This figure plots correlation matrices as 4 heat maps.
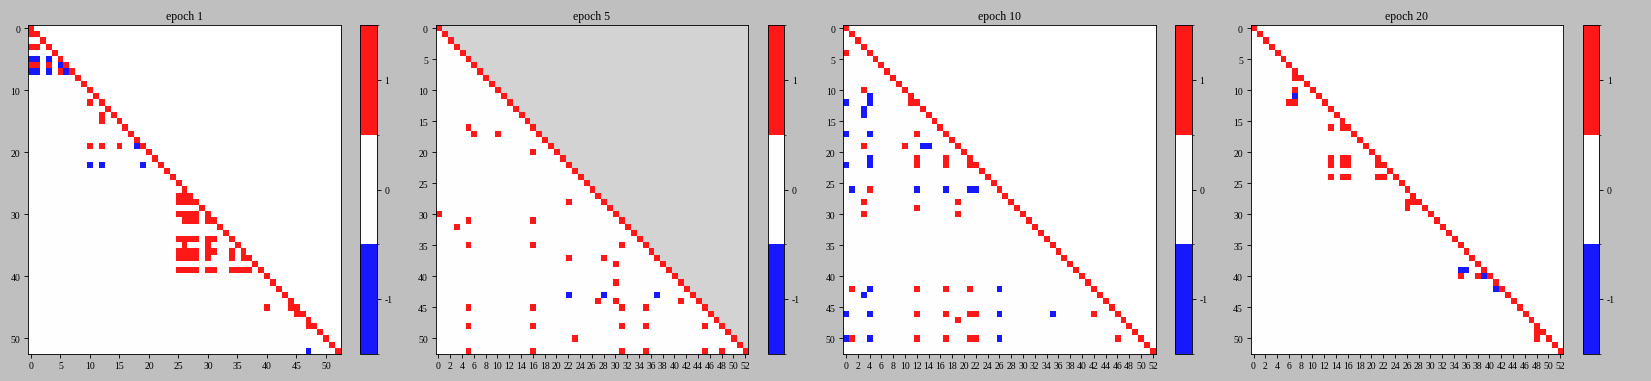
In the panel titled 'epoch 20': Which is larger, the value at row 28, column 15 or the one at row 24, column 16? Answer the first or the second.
the second
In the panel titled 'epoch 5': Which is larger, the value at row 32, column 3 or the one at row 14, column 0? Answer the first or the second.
the first
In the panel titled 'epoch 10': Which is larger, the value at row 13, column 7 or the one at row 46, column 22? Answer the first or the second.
the second
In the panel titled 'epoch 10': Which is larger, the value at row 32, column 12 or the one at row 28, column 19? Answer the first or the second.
the second
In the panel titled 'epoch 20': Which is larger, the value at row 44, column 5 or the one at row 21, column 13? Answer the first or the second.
the second
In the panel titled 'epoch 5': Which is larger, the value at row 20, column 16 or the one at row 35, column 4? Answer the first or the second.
the first
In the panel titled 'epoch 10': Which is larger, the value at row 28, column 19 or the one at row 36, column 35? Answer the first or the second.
the first
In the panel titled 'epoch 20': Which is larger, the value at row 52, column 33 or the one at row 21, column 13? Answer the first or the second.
the second
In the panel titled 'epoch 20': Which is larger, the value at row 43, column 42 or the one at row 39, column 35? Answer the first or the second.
the first
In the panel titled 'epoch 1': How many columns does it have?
53
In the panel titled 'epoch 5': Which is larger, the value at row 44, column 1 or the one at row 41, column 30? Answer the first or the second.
the second
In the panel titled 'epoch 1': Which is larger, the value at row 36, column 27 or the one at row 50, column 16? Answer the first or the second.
the first
